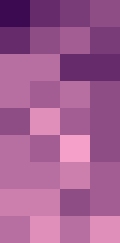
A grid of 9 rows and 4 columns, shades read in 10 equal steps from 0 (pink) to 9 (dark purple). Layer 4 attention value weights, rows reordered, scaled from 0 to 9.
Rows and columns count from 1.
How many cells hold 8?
0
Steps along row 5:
down up up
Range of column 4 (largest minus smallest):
6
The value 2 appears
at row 7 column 3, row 8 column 1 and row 8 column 2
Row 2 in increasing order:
4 5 6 7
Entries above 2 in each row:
4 4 4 4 3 3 3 2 2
